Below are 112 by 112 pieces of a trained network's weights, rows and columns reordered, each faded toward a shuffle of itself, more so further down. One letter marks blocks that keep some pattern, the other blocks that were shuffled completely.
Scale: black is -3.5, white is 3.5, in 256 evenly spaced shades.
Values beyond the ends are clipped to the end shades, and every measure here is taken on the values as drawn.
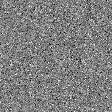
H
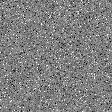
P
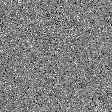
P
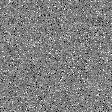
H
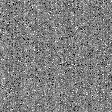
H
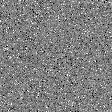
P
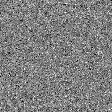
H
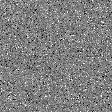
P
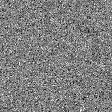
H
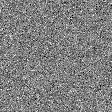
P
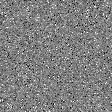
P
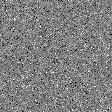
P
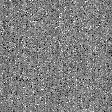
H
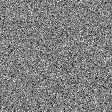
H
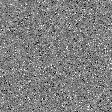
P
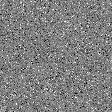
P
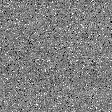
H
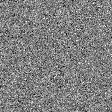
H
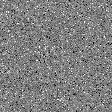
P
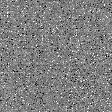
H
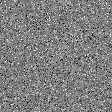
P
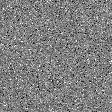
P
